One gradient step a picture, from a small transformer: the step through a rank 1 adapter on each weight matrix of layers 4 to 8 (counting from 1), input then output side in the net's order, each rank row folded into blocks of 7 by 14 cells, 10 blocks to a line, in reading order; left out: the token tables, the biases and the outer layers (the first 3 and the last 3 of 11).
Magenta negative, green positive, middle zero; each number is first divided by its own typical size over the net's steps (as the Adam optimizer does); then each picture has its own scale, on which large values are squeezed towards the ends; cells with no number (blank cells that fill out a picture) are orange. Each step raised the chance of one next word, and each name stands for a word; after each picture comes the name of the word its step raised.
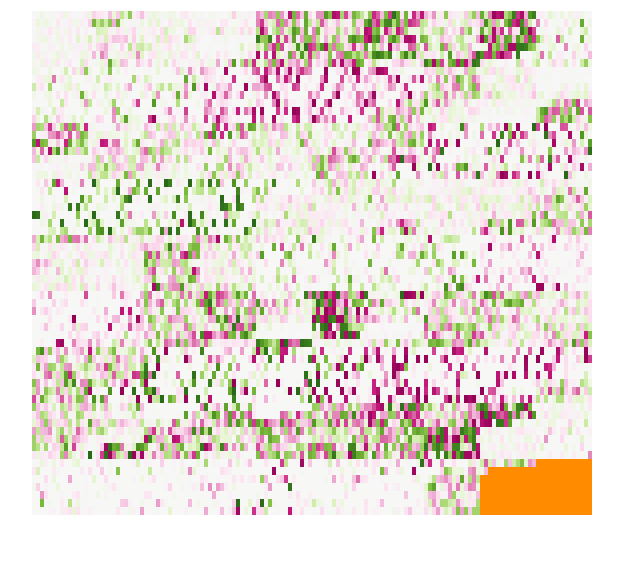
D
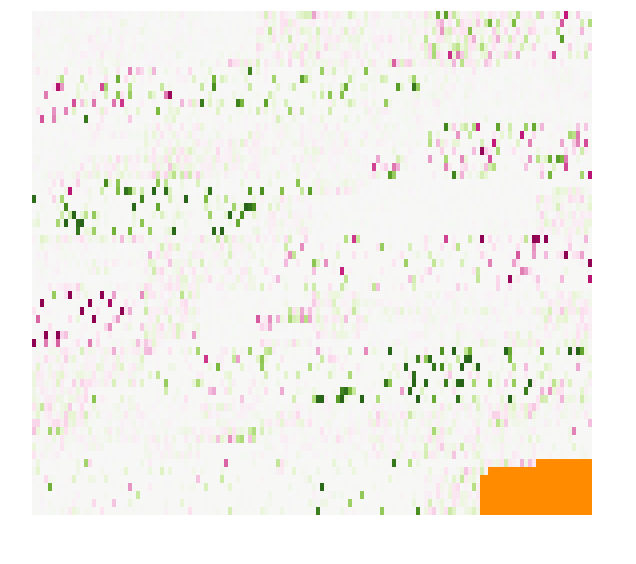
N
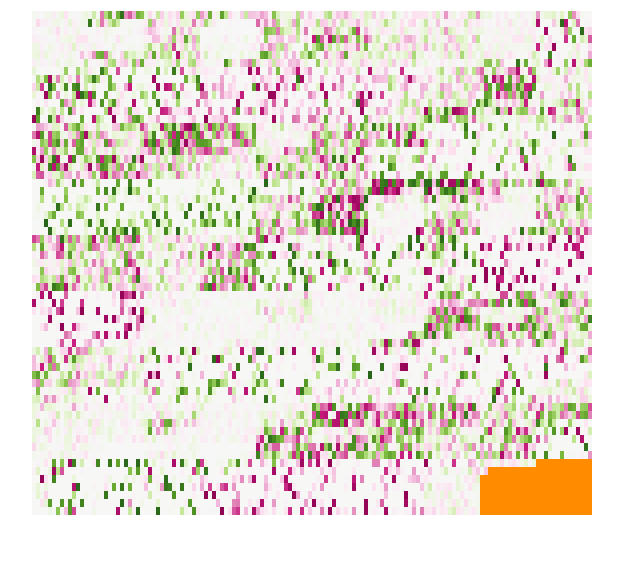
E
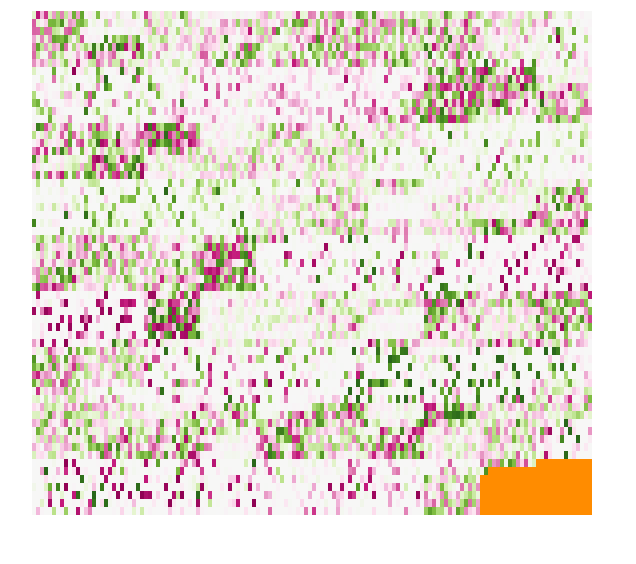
E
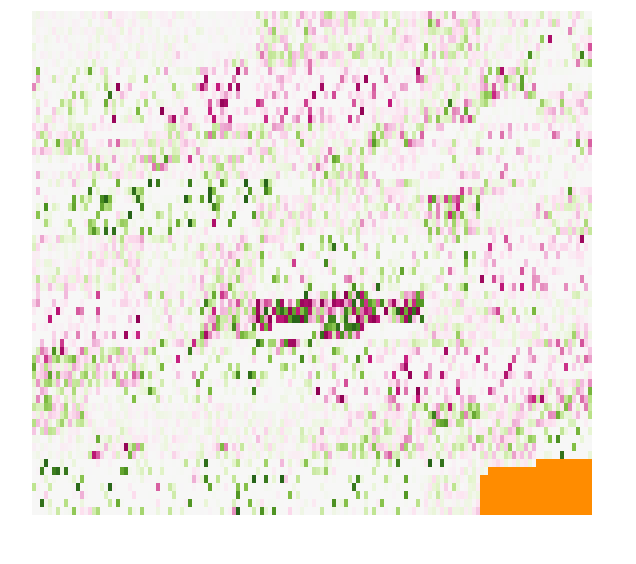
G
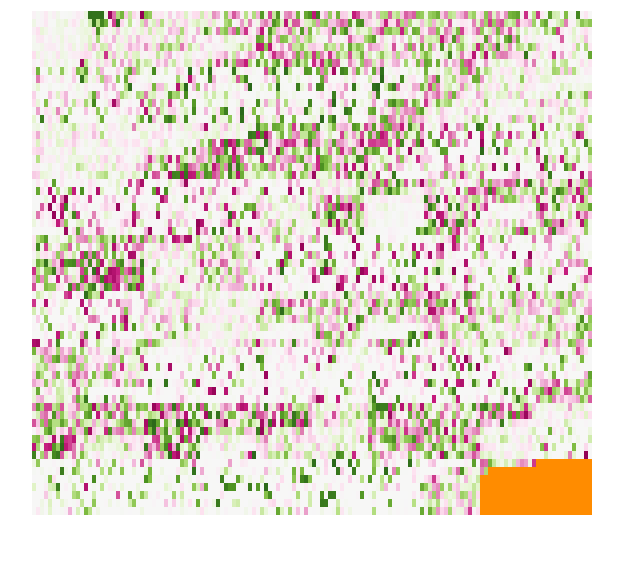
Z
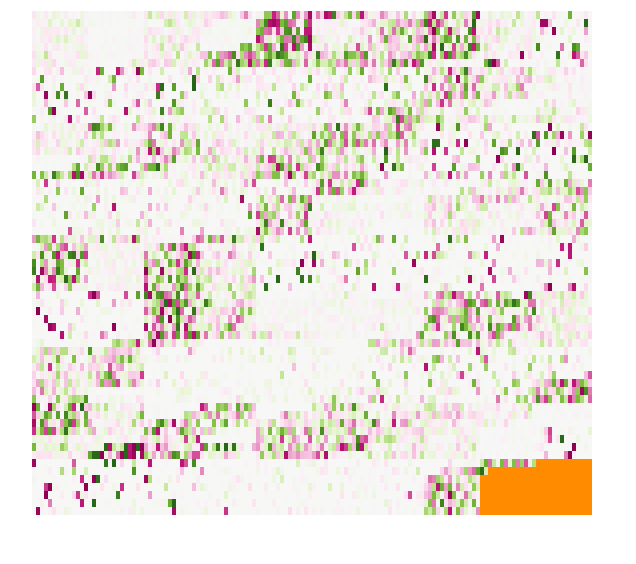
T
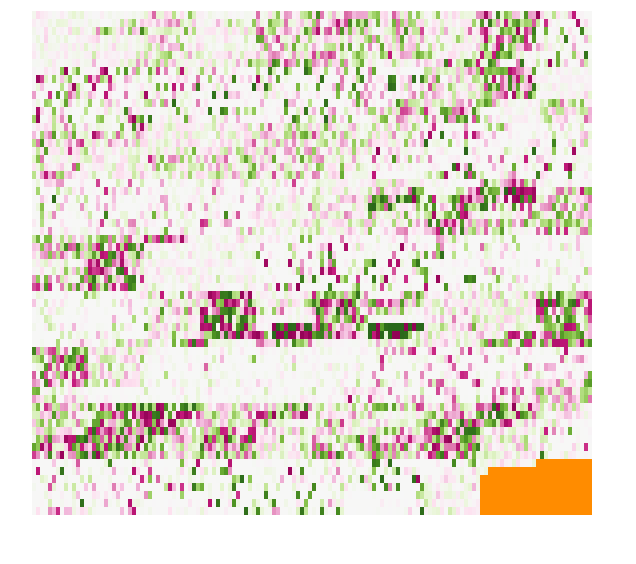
Z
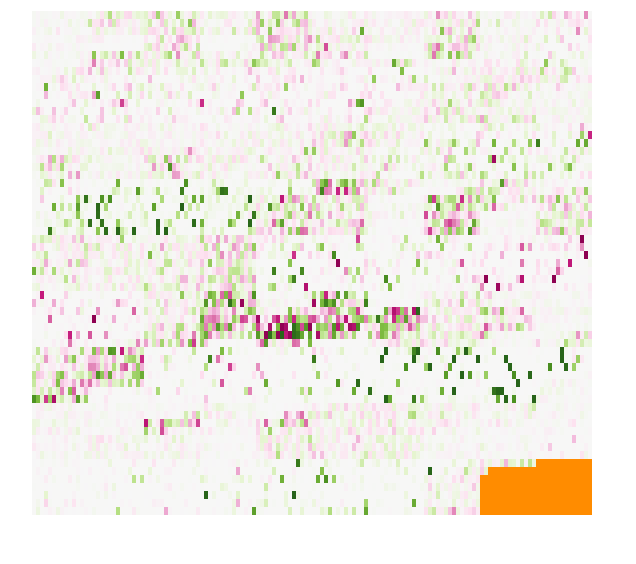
N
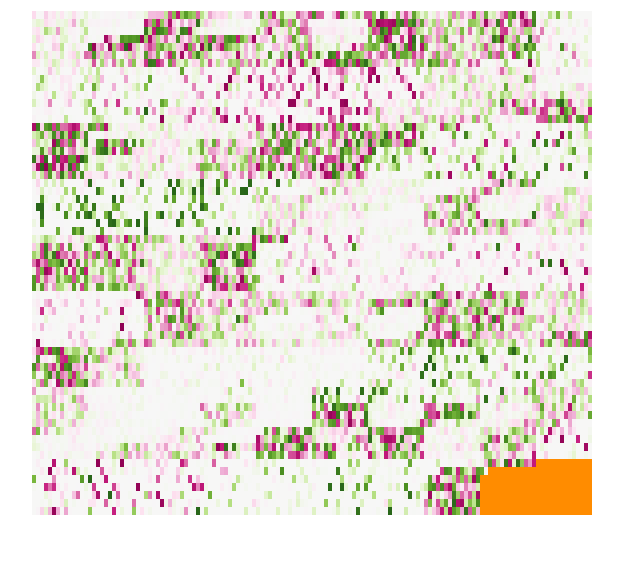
D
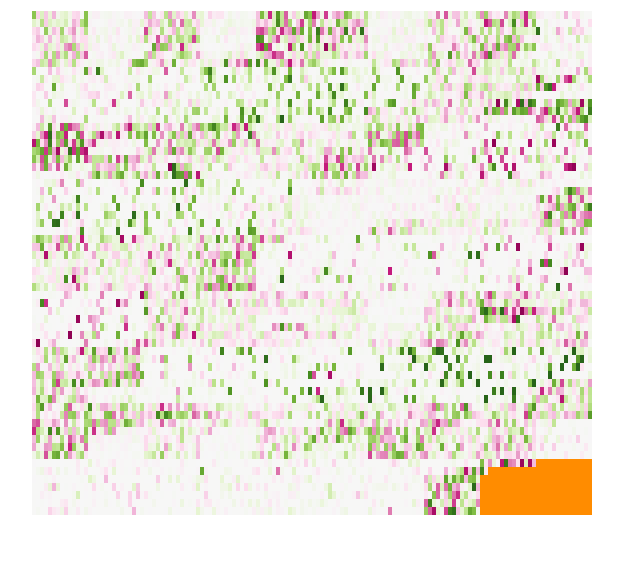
N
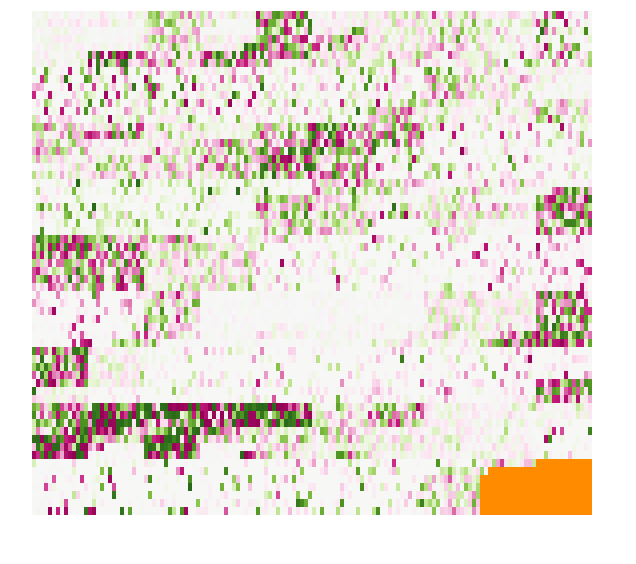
Z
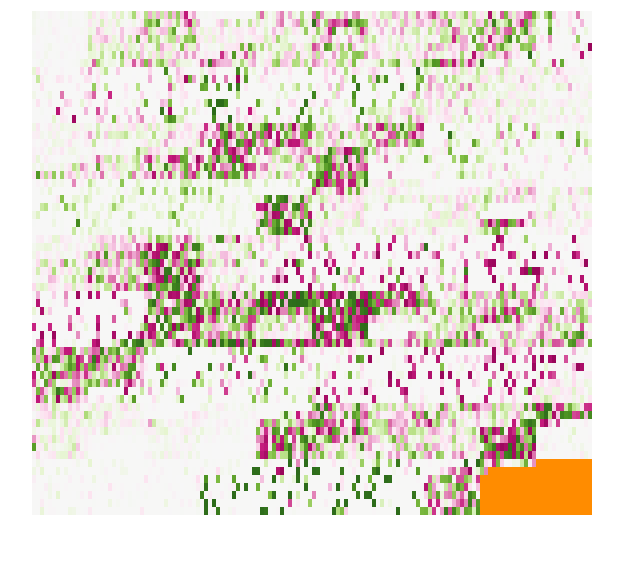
Z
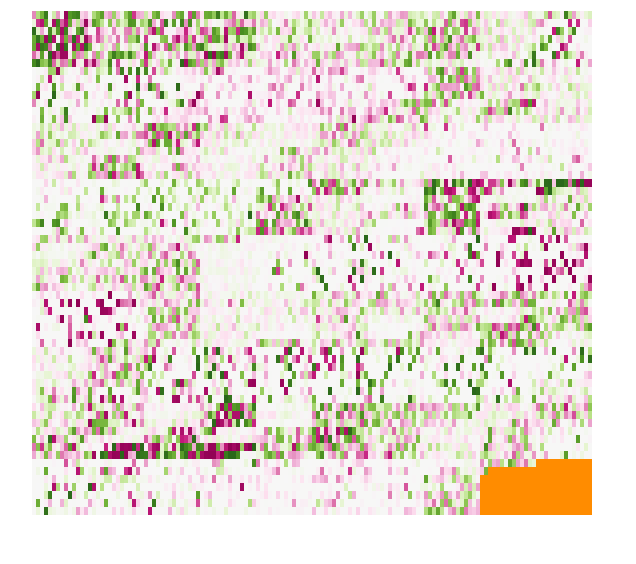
E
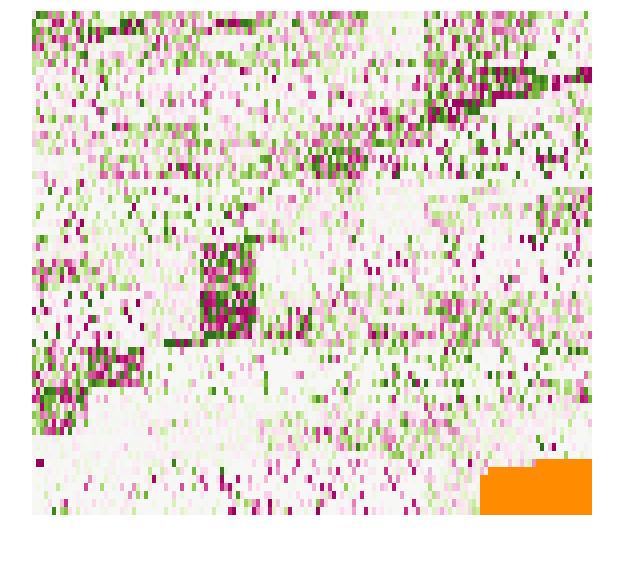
E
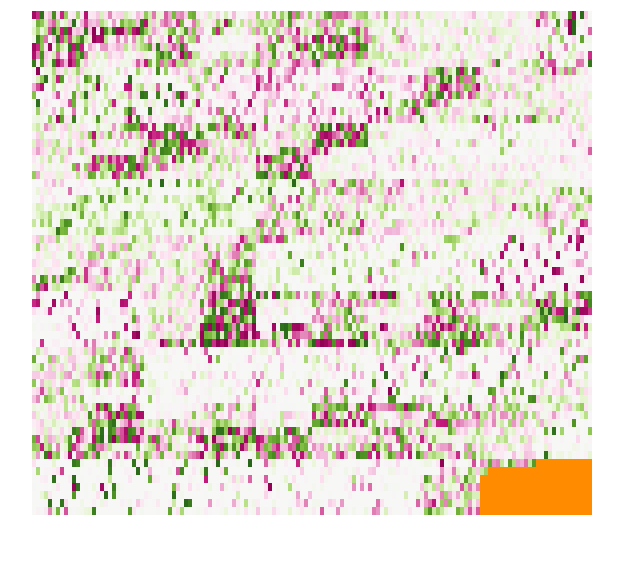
E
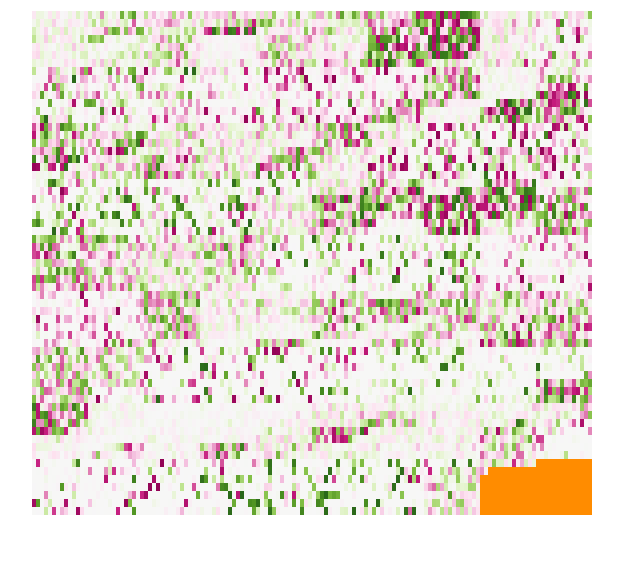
D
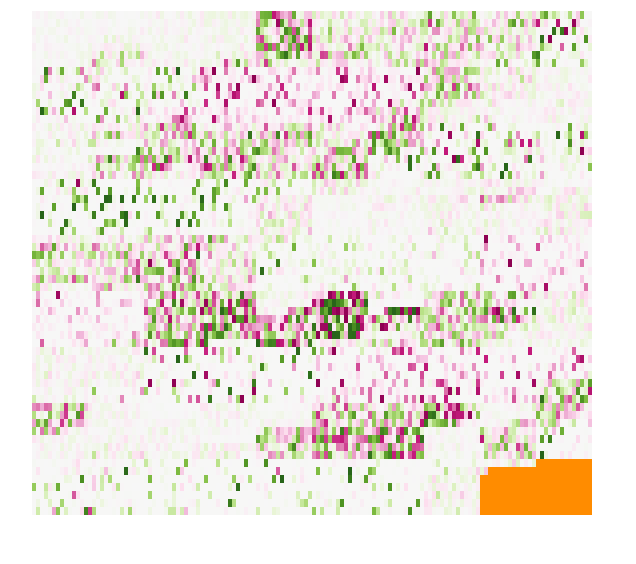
G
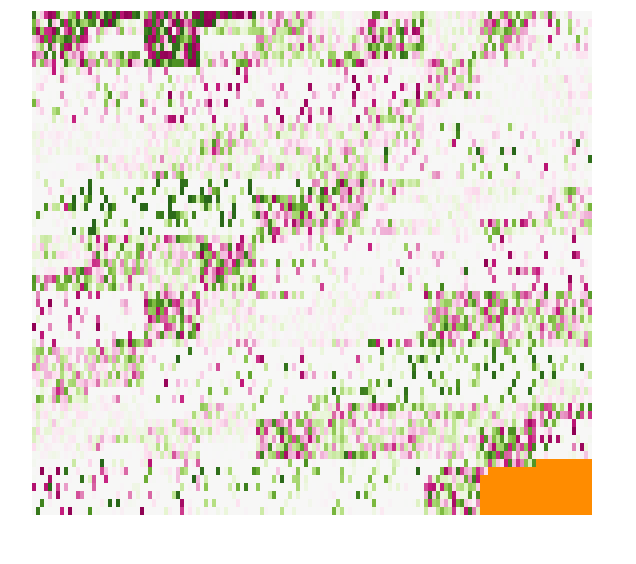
D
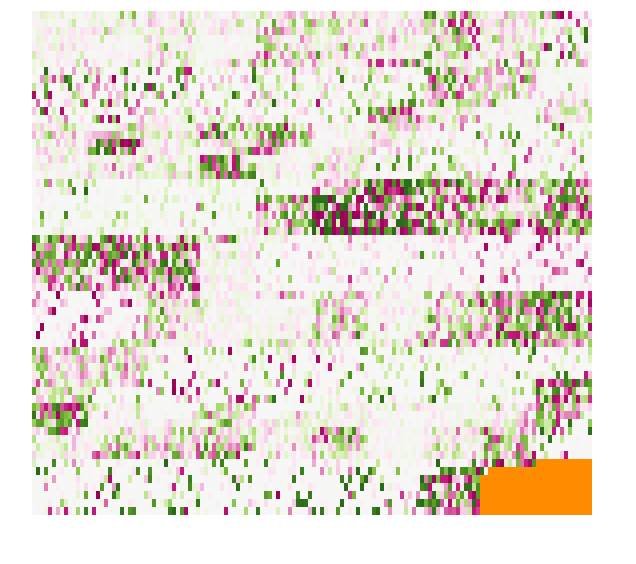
Z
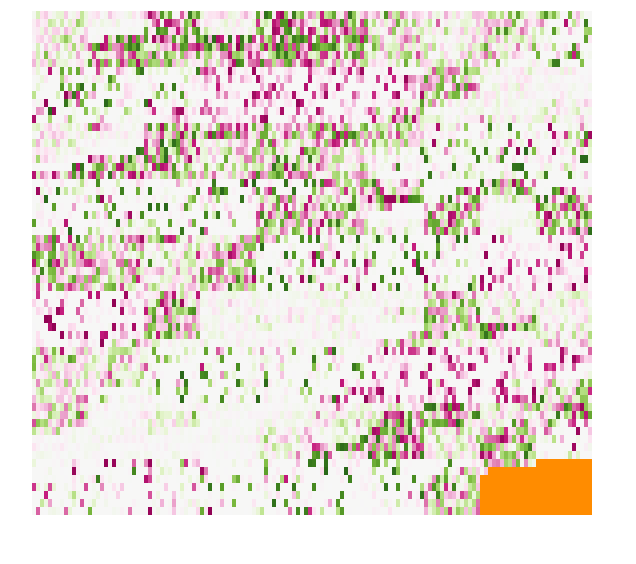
G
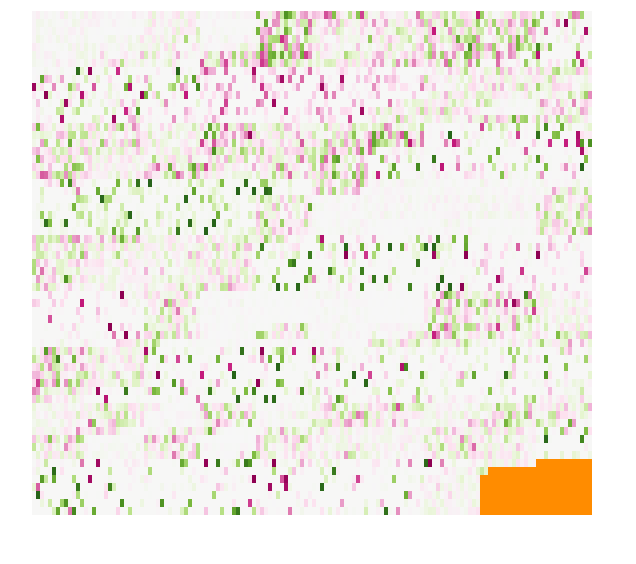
T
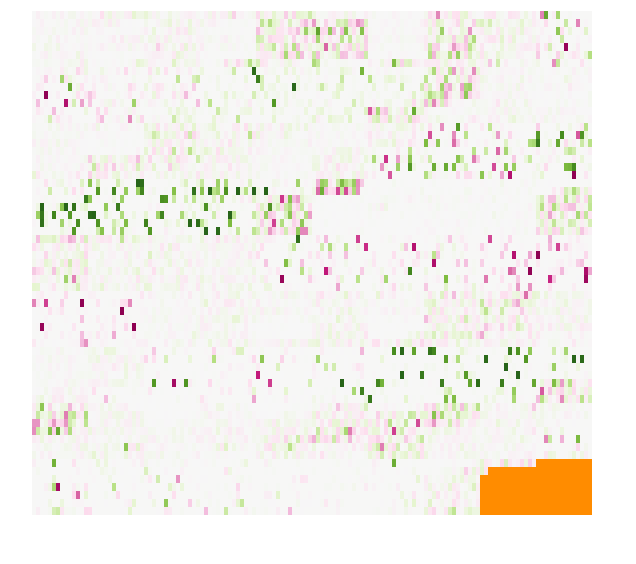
N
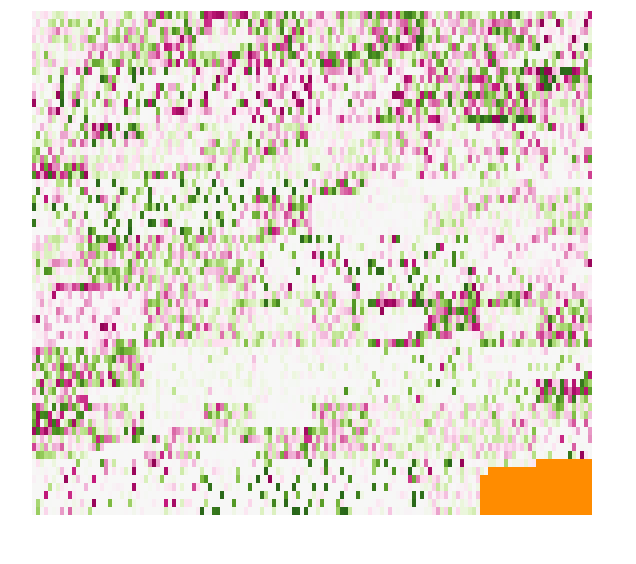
D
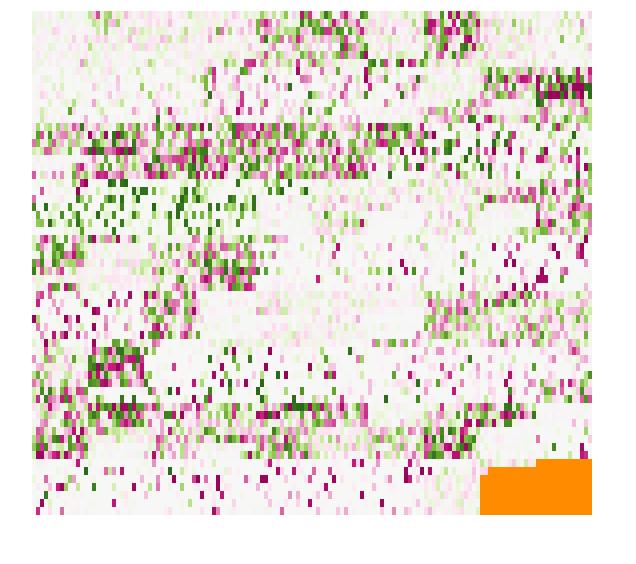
E
